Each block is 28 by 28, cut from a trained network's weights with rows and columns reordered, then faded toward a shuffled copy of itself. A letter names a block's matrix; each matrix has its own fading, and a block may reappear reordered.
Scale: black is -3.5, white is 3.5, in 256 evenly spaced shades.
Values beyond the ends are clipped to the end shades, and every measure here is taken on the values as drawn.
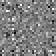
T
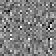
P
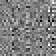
P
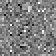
T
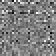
P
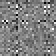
P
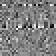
P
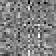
P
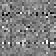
P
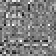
P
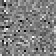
T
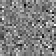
T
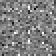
T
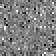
T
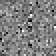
T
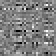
P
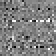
P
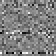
P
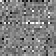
P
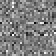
P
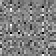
P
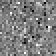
T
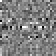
P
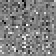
T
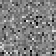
T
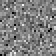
T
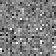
T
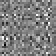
P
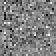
T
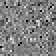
T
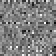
P
